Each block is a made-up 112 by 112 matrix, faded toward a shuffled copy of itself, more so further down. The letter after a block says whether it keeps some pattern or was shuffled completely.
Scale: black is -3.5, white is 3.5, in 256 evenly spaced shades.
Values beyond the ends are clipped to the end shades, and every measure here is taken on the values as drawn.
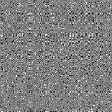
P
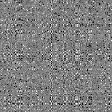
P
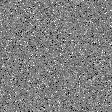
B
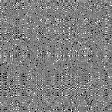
P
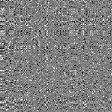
P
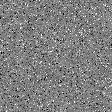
B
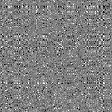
P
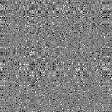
P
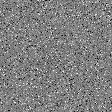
B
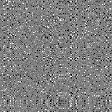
P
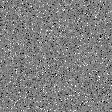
B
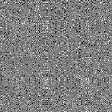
P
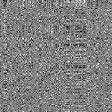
P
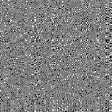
P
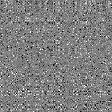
P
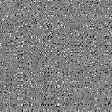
P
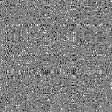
P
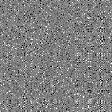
P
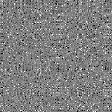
P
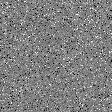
B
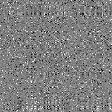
P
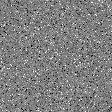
B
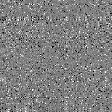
P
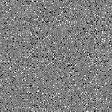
P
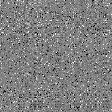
P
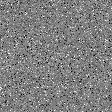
B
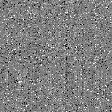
P
